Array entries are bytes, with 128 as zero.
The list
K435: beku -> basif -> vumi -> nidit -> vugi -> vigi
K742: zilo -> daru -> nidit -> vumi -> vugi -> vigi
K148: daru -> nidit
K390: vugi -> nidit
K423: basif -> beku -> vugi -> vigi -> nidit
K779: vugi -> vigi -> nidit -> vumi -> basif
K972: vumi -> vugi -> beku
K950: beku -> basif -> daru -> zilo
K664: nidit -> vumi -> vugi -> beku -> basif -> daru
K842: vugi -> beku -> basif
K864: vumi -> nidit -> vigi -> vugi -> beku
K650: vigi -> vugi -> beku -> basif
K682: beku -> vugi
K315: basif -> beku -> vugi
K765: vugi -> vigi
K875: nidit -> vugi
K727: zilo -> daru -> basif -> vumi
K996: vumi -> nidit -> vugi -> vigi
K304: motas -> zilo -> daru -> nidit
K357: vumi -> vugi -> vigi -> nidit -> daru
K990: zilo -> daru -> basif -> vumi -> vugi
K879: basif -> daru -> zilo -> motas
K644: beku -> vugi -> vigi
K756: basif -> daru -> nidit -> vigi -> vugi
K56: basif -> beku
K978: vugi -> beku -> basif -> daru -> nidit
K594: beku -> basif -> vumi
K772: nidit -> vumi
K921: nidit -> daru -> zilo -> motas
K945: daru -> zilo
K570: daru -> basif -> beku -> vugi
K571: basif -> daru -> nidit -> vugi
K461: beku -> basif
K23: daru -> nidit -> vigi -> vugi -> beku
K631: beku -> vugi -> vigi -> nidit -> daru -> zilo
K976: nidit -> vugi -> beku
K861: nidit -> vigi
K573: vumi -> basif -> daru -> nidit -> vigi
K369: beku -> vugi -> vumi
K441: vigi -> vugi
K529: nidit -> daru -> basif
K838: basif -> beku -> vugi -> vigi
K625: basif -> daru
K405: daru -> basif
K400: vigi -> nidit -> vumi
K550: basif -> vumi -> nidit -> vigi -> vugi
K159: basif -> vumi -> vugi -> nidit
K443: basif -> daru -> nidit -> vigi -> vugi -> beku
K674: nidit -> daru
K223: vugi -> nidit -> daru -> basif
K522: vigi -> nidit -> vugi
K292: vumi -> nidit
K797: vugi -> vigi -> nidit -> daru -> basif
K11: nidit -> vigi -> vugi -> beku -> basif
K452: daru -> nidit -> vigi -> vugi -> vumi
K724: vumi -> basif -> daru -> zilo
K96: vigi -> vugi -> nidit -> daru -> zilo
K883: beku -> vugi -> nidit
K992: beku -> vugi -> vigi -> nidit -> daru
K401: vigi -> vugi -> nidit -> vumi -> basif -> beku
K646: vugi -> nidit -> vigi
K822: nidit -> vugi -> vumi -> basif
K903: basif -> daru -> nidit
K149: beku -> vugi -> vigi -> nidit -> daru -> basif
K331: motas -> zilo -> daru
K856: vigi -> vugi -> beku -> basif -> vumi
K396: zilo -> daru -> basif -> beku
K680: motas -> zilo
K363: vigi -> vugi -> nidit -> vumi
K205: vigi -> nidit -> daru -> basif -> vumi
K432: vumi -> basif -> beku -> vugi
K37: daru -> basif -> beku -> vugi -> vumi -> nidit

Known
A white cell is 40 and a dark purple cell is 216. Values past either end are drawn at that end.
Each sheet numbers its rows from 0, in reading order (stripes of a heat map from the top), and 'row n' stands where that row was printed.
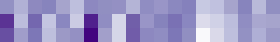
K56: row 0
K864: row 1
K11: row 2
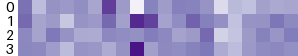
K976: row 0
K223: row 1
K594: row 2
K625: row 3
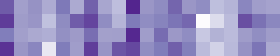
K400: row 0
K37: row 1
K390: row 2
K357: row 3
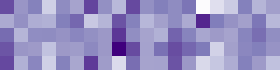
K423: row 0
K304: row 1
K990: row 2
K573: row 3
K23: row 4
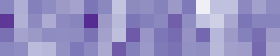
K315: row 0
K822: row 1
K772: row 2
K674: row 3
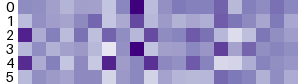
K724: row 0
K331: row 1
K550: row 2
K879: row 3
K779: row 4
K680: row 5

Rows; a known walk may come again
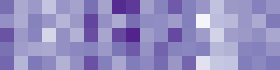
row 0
K223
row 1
K842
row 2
K797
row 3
K292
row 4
K432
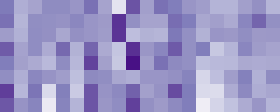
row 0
K875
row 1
K990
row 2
K396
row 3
K400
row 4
K646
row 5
K56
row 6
K443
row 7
K992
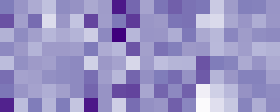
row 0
K903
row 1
K149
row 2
K950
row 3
K861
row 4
K680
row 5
K772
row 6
K978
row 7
K401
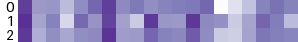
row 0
K664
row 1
K452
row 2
K822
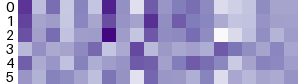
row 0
K864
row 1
K996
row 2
K11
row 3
K331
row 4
K571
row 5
K682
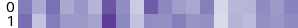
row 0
K369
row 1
K972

